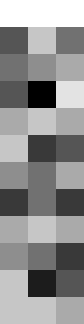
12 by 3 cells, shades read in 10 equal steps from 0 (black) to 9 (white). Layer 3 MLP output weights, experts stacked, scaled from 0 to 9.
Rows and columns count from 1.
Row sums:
27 14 15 11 19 12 15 8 19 11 11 20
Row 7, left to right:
5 4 6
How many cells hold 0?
1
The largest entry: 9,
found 3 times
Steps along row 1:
same same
